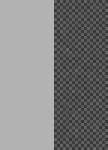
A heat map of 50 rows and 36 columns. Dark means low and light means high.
It is made of 1 by 2 panels. Panel 1,1: high, flat. Panel 1,2: low, checkered.
